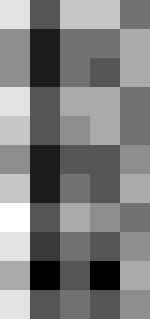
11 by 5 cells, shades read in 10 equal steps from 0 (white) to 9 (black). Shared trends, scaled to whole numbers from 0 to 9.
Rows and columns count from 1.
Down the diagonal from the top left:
1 8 5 3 5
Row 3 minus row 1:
3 2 3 4 -2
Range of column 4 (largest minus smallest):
7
